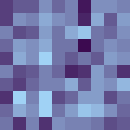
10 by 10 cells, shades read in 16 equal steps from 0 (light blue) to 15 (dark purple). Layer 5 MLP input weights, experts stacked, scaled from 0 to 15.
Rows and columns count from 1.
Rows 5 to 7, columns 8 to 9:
9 4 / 4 7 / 4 5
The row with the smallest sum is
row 9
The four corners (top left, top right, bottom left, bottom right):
11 6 7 9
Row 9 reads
8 3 5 0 7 4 1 2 5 8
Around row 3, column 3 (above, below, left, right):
6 5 10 4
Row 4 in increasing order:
3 4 5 5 6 7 7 7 8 15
